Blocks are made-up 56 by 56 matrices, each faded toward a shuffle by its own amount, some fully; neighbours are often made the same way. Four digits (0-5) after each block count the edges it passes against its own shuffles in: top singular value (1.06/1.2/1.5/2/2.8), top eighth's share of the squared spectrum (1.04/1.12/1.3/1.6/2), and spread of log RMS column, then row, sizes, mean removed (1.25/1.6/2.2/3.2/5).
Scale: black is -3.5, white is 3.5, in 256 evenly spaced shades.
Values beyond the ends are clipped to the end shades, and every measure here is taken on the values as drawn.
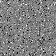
0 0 0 0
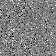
0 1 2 0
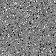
0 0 0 0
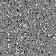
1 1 2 0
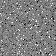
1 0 0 0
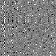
4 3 2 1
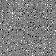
3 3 1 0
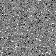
0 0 0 0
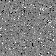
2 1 1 0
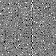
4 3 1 0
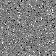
2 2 1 0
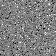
0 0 0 0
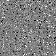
1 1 1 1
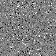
1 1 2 1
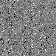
0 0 1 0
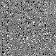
1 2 2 1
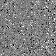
1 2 1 0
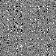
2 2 3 2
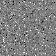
1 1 1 0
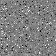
2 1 1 0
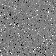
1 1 0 0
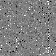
3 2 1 0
